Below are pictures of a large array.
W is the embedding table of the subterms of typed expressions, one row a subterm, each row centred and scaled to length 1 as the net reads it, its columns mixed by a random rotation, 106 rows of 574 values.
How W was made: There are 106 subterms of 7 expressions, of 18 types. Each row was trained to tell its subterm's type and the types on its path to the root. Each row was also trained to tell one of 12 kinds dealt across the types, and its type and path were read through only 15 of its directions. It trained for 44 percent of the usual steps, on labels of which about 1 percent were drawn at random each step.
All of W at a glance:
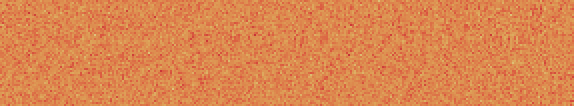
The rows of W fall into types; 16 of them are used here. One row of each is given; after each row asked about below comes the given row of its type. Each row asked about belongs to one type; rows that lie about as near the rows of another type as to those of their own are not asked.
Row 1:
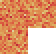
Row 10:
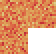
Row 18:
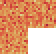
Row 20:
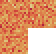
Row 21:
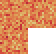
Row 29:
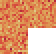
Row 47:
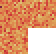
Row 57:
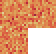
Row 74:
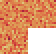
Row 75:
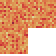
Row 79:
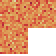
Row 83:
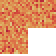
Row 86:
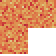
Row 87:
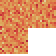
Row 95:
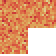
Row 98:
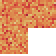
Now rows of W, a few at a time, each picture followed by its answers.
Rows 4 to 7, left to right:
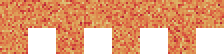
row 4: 21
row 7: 86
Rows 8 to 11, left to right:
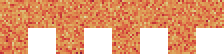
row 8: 86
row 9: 86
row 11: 87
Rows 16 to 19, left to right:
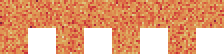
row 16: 57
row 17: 75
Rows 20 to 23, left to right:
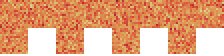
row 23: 83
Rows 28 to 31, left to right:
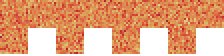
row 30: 83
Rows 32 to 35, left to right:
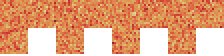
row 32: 57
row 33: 47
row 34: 29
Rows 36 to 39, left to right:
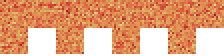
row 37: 10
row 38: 79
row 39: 87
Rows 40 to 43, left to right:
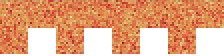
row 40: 10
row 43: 86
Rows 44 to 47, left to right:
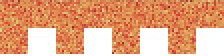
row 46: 87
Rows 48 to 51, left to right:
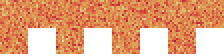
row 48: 57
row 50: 74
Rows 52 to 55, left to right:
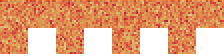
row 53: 21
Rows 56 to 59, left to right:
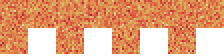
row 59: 87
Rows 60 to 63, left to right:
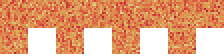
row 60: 21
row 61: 57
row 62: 47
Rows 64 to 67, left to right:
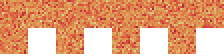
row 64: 83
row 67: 98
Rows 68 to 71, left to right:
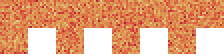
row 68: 21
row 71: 75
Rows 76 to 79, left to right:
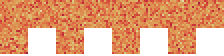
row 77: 10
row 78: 83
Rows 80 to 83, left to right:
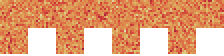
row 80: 29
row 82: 1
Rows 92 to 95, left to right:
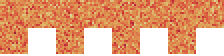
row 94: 10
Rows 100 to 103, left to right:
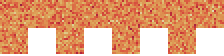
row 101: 75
